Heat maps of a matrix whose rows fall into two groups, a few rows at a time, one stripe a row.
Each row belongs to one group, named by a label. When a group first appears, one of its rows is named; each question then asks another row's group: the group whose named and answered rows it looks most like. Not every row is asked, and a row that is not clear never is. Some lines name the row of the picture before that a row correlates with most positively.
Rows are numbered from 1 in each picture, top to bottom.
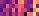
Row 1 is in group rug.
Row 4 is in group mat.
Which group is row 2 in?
mat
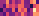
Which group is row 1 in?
mat
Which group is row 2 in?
rug
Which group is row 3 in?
rug
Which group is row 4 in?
rug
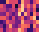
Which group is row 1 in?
rug
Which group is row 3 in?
mat
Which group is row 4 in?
rug
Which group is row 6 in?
rug
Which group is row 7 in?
rug
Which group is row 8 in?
rug
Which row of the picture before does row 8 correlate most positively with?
2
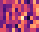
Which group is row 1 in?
mat
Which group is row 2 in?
rug
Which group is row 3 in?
rug
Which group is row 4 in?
rug
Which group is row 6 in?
rug
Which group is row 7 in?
mat
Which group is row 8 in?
mat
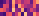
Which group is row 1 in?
rug
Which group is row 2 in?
mat
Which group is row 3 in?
mat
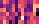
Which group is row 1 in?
mat
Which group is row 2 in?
rug
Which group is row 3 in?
mat
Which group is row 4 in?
mat
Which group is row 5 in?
mat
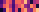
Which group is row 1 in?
rug
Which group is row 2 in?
mat
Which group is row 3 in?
rug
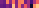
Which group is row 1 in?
rug
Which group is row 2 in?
rug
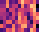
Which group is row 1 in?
mat
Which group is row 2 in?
mat
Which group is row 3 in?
mat
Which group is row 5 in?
rug
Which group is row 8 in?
mat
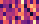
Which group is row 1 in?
mat
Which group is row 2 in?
mat
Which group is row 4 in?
rug
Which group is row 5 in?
mat
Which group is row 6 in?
mat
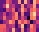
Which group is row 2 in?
mat
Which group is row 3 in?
mat
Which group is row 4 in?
mat
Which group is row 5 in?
mat
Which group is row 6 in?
rug
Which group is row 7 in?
mat
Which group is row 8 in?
mat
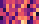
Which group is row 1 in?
rug
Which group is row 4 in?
mat
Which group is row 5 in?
rug
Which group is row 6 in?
rug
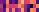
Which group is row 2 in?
rug
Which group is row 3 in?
mat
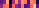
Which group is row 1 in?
mat
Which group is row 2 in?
mat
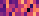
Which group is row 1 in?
mat
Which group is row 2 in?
rug
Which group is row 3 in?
rug
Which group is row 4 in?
mat
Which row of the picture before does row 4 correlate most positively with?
2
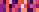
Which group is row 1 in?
rug
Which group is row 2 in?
mat
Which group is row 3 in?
rug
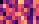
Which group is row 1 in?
rug
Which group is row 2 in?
mat
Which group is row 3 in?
rug
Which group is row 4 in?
rug
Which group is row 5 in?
mat
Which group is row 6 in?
rug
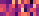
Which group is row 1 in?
rug
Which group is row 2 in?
mat
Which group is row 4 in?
rug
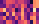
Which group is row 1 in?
rug
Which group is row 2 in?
rug
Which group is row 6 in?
rug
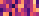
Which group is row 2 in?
mat
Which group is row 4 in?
mat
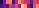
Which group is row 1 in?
rug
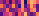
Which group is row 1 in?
mat
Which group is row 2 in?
mat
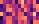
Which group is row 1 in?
mat
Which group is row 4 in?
mat
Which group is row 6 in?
rug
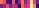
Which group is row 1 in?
mat
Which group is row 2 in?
mat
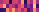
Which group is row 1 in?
mat
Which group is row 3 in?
rug
